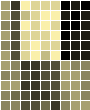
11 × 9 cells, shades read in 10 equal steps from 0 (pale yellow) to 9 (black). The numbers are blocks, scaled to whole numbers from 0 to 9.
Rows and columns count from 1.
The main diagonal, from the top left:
3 6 0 1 1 0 3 3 4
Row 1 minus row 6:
0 1 -1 1 -1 1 0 0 1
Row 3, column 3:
0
